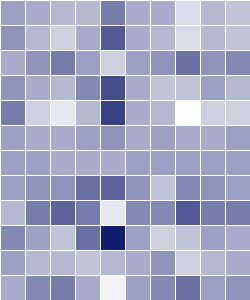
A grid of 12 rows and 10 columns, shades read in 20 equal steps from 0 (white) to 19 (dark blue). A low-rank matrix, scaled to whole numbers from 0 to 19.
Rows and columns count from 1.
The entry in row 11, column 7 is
9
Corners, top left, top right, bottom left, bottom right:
8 5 7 9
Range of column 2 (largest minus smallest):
7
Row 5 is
11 4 2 6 16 7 6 0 4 4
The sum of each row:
66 67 87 78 60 76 77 92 99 86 64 83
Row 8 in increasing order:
5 8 8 9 9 9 9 10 12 13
